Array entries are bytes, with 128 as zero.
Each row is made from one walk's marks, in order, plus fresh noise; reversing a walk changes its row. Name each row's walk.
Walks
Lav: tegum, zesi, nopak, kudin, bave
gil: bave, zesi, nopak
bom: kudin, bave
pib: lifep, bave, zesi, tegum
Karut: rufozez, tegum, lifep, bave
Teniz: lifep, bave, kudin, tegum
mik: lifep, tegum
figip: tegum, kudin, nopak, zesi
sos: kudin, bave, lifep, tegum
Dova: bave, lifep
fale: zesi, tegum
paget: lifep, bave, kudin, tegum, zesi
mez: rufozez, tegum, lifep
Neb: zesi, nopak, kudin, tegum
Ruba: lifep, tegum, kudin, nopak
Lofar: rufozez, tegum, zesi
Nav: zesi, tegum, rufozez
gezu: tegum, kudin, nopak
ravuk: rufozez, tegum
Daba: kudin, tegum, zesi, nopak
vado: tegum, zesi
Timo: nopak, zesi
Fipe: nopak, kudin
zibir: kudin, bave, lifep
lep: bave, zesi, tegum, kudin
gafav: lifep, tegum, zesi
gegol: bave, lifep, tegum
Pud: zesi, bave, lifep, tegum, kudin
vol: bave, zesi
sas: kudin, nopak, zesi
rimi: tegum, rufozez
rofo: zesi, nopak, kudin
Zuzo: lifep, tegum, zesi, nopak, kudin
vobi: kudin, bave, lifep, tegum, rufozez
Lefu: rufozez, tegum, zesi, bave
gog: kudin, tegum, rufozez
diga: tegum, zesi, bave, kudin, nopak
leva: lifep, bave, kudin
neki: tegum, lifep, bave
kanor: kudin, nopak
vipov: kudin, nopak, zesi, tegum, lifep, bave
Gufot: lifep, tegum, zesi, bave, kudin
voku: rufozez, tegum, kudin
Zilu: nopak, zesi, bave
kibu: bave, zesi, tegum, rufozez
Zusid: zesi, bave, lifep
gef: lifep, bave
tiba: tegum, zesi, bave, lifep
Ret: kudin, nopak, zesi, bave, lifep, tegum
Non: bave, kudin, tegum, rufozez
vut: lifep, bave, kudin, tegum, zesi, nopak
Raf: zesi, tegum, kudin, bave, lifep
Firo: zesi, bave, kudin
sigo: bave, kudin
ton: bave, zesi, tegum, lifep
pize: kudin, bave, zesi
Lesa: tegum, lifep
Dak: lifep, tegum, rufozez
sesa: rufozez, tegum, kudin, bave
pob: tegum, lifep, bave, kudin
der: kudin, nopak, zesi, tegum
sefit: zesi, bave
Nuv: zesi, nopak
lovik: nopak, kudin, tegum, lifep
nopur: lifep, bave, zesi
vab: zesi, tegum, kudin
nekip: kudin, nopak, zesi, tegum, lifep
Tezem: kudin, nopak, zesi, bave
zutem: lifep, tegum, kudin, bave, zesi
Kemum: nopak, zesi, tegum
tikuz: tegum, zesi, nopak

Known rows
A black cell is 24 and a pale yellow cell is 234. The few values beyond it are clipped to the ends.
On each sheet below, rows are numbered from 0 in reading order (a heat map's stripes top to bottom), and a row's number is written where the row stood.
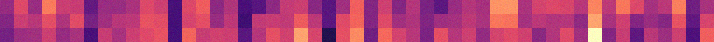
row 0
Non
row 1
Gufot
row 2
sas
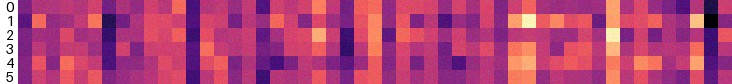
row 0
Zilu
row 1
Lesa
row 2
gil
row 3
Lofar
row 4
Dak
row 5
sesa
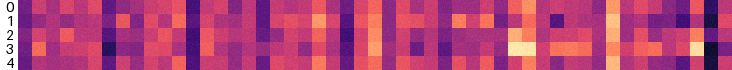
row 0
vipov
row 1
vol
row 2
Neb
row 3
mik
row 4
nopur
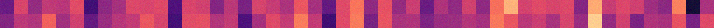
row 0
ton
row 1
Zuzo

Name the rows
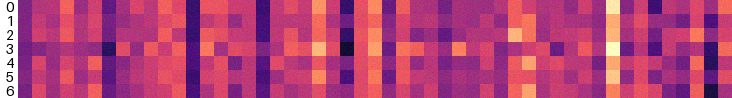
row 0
rofo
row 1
Lav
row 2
vab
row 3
Timo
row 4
Raf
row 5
diga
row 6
Karut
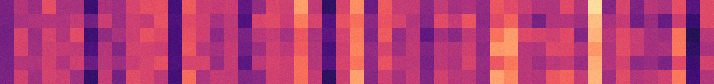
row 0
Daba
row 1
pize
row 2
nekip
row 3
pib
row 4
zutem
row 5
Kemum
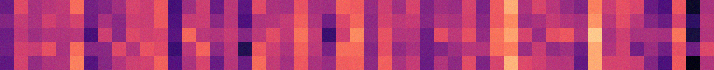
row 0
neki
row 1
Lefu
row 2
gafav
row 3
leva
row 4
Zusid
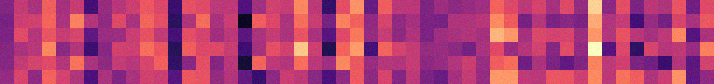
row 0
Ruba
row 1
sigo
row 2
Teniz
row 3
kanor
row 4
bom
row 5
Nav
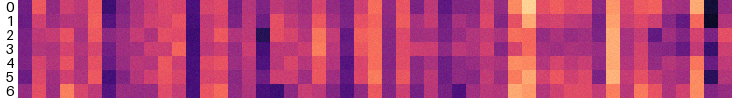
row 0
mez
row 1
tiba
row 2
Firo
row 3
Tezem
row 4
Pud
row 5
lovik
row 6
gog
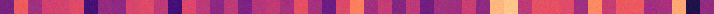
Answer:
gegol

